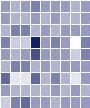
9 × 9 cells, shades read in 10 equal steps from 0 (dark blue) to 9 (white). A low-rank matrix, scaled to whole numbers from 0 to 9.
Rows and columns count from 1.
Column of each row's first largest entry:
2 2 1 8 8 1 2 2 1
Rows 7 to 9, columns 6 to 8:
4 6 8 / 5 6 5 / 6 5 5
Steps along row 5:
up down down up same same up down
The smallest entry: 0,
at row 4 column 4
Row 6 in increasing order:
4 4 5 5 5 5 6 6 6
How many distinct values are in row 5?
5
